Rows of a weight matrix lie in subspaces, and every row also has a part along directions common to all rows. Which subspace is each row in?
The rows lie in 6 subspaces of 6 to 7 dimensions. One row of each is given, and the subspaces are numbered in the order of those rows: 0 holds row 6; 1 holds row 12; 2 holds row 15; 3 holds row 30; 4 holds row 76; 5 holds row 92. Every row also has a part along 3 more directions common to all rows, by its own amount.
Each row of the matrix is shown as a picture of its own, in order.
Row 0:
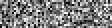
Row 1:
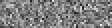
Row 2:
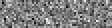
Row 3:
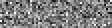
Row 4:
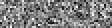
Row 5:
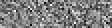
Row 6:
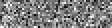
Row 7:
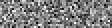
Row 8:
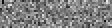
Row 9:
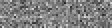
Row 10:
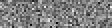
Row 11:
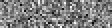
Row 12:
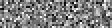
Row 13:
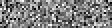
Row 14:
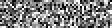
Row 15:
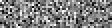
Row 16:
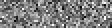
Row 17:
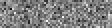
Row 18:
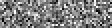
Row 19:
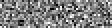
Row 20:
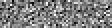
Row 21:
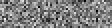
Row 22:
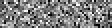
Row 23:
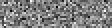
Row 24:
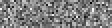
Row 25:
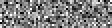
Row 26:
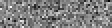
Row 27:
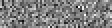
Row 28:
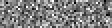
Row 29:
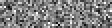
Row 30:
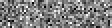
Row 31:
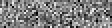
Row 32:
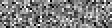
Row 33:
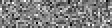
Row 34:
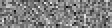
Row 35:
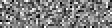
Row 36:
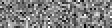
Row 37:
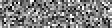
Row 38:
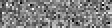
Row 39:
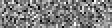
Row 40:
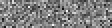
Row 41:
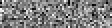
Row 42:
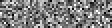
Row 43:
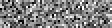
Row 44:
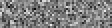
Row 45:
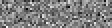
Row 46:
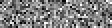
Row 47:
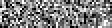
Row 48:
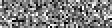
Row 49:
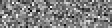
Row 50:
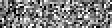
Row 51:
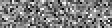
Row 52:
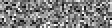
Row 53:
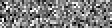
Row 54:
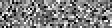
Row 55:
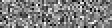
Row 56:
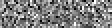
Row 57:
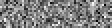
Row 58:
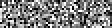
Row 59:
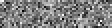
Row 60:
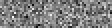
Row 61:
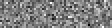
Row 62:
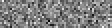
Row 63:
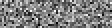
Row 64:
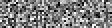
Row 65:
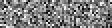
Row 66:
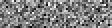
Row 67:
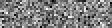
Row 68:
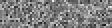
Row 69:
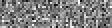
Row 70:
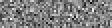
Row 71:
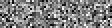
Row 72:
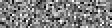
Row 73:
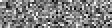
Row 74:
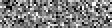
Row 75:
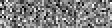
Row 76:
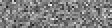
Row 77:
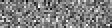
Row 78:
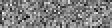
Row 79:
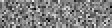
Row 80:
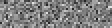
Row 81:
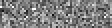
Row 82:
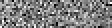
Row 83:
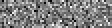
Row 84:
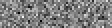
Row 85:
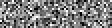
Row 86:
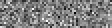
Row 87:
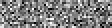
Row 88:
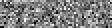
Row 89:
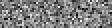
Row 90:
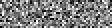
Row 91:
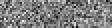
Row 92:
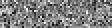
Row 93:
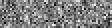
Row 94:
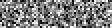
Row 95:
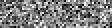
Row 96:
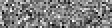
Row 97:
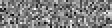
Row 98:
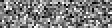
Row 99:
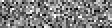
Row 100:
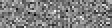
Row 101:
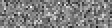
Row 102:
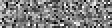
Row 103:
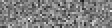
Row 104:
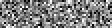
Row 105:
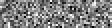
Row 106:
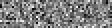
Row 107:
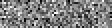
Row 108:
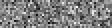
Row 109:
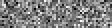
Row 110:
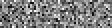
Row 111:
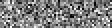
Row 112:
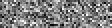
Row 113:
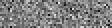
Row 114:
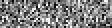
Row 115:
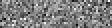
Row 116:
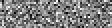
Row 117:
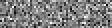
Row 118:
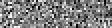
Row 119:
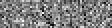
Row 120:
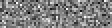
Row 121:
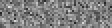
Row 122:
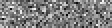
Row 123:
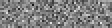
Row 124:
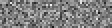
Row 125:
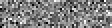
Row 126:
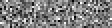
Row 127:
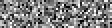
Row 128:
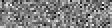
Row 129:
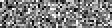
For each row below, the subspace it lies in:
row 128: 0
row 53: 1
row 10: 3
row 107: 3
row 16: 4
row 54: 0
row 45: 5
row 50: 3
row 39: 3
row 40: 2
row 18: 2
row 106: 4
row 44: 5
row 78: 0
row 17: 3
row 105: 5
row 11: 2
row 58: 1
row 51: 4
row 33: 5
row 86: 3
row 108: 5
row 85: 1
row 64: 2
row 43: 2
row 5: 5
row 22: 3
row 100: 0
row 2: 5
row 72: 2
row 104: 5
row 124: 4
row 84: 3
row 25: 4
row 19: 1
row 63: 0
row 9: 1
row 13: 2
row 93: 3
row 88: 3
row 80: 4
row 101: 3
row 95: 4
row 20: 4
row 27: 2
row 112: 1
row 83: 5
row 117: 4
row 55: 2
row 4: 5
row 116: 0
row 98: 3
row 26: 2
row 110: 5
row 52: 1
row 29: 2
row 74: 2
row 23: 0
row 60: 3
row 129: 1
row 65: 3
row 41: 5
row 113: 4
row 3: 4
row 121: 5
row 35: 4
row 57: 5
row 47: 0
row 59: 1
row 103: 2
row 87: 1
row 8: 5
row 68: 4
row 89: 0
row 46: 1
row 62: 3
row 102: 0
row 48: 2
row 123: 1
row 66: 4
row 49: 0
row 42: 5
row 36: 2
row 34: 5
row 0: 0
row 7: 5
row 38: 0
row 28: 1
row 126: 2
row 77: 4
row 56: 3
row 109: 3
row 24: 0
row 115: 2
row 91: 1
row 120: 1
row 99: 1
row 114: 4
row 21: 4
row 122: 3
